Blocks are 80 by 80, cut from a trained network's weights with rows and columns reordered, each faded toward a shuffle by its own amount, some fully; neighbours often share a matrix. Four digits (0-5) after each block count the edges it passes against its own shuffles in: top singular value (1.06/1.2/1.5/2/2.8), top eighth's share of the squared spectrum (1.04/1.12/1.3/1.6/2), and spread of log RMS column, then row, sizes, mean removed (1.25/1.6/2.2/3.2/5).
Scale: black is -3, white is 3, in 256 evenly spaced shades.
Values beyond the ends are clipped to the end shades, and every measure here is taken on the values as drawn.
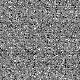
2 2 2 0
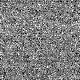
1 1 2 0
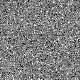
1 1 1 0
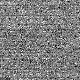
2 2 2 0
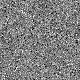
0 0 0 0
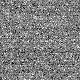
2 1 0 0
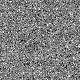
0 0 0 0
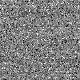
1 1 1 0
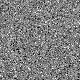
0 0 0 0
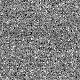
1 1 0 0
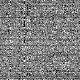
3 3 3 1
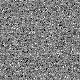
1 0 0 0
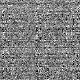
3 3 3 0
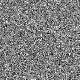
2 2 1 1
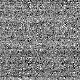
3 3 2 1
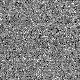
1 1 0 0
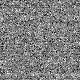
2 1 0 0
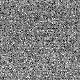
1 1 1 0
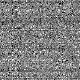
3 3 2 0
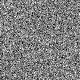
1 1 0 0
